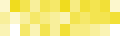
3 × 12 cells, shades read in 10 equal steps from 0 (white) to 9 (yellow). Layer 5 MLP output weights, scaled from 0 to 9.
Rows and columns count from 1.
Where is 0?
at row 3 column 2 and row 3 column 12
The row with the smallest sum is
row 3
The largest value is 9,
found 2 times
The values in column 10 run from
4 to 7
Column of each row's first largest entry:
2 12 7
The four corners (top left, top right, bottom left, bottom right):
2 2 3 0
